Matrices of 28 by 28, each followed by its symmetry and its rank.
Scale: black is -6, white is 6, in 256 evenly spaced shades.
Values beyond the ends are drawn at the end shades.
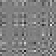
antisymmetric, rank two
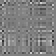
antisymmetric, rank two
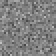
neither, full rank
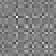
symmetric, rank two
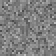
neither, full rank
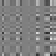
neither, rank one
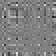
antisymmetric, rank two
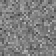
neither, full rank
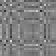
antisymmetric, rank two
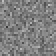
neither, full rank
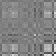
symmetric, rank two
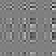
neither, rank one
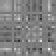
symmetric, rank two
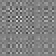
symmetric, rank two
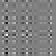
neither, rank one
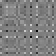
symmetric, rank two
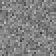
neither, full rank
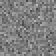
neither, full rank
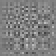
antisymmetric, rank two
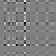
neither, rank one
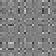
antisymmetric, rank two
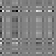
neither, rank one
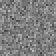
neither, full rank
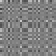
symmetric, rank two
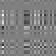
neither, rank one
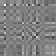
symmetric, rank two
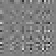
antisymmetric, rank two
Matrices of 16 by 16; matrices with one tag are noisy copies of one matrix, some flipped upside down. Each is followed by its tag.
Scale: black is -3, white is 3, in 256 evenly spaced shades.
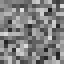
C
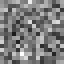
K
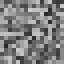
C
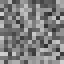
K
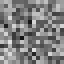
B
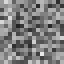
B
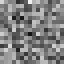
B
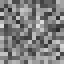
K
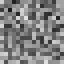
K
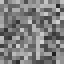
K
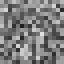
K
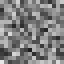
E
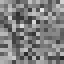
B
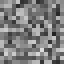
C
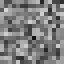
C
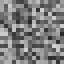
B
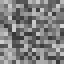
B
